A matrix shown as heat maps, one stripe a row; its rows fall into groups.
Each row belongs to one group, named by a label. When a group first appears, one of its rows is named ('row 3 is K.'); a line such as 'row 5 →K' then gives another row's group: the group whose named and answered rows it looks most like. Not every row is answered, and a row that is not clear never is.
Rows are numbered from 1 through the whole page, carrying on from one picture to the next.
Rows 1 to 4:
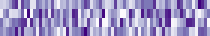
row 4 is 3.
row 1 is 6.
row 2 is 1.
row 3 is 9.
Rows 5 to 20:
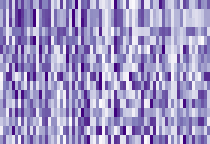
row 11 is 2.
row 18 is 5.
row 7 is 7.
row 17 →7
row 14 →2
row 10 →3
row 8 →9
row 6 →7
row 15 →6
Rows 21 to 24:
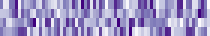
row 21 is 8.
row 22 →6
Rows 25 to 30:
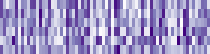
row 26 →3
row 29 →2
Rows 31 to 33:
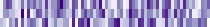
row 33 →5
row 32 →1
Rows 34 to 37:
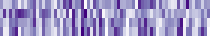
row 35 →7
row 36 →8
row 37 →8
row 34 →2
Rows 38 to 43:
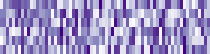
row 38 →6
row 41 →1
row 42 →1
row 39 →9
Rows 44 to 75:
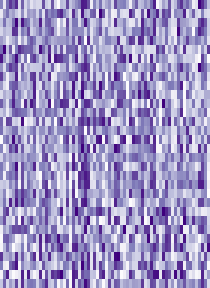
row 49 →7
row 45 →1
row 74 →1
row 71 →1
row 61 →5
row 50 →9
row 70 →1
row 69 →6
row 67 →1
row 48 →5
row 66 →7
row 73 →8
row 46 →6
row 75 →5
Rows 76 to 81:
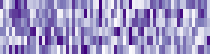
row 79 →7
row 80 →1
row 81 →7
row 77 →6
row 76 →9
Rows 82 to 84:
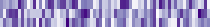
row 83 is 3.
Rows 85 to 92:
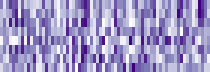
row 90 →7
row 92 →2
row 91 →8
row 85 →3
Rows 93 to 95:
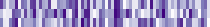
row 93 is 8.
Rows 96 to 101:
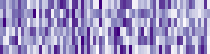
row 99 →5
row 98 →9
